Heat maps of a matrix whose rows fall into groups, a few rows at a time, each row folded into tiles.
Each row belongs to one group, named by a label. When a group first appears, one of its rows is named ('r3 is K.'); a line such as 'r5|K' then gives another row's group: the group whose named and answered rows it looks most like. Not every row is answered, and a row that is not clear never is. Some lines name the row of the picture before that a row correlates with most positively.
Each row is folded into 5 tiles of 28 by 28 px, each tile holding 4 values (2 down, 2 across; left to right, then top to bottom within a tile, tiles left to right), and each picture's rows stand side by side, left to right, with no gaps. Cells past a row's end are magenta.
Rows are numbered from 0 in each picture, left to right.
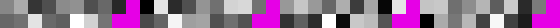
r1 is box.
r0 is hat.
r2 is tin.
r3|tin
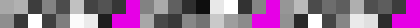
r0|hat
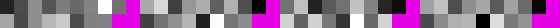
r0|box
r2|hat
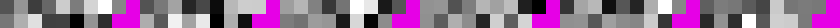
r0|box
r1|box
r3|hat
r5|tin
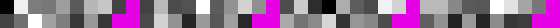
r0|box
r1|box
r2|box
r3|tin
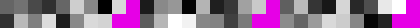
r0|tin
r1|box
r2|box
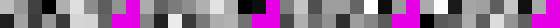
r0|tin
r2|tin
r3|tin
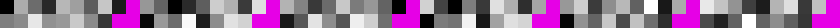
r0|box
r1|tin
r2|hat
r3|tin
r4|tin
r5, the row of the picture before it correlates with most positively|3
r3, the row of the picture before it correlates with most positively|0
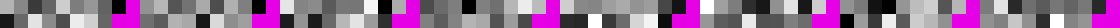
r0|hat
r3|box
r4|hat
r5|tin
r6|tin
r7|hat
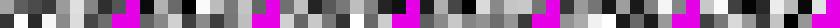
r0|tin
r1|box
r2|hat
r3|box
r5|tin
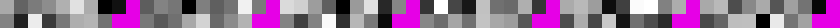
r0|hat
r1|box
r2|tin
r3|box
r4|tin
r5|hat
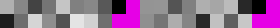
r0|hat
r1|hat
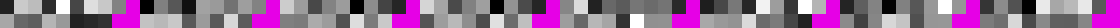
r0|box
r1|box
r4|hat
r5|box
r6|box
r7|box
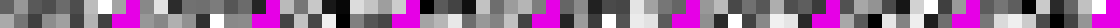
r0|box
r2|tin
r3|box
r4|tin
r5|hat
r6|tin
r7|box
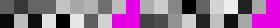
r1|tin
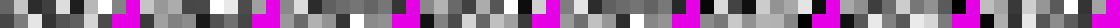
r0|box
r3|tin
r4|hat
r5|box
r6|hat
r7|tin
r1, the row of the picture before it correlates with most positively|1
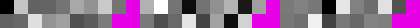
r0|box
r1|tin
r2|box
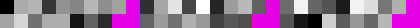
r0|box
